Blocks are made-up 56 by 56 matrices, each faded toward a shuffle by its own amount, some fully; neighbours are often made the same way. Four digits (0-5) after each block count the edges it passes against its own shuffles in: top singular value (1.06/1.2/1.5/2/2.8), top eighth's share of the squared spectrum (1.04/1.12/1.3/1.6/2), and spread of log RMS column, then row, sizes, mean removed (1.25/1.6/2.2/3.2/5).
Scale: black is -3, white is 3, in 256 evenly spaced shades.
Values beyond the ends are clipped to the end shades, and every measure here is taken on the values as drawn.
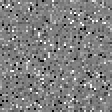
0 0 1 0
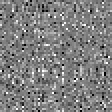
3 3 2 1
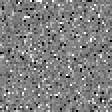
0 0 0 0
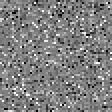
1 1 0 0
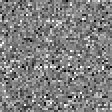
1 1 0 2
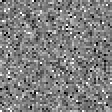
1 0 0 0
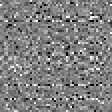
4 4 2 3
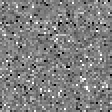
2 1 0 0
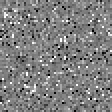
0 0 0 0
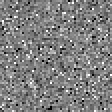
2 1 0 0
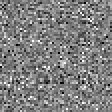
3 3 2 1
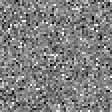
1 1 0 0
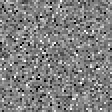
0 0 0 0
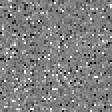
2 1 0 0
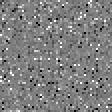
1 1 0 0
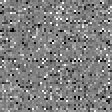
3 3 1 2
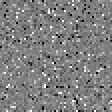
2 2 1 1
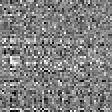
4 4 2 2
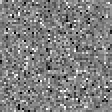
0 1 1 0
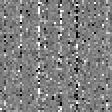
2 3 3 0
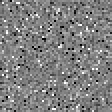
0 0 0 0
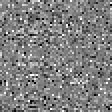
3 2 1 1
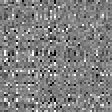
4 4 3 3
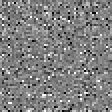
4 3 2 2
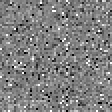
3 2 1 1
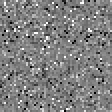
0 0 0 0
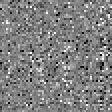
3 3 2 1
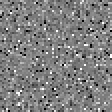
0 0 0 0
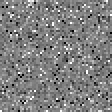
0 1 0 0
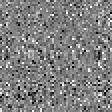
4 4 2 2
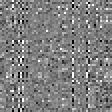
4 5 3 2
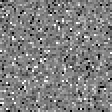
1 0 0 0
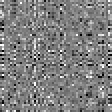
4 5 3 3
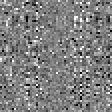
4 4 3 2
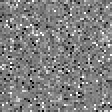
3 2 0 0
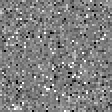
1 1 0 0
